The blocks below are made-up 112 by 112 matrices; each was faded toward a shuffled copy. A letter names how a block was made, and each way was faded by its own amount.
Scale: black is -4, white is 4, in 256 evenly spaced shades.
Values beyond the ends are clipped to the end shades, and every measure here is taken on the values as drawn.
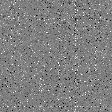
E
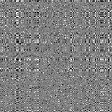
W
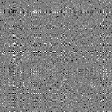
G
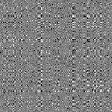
W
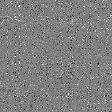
E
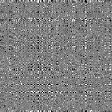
G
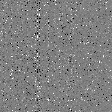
E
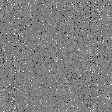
E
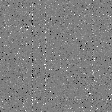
E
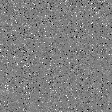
E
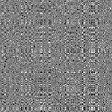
W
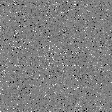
E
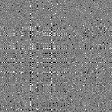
G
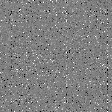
E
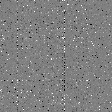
E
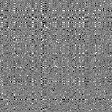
G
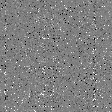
E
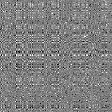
W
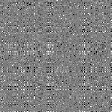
G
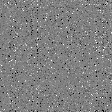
E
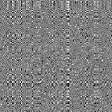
W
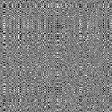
W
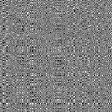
W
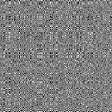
W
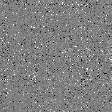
E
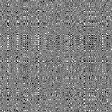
G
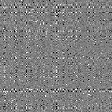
G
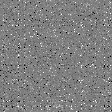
E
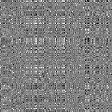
W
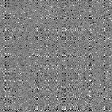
G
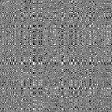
W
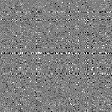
G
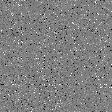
E
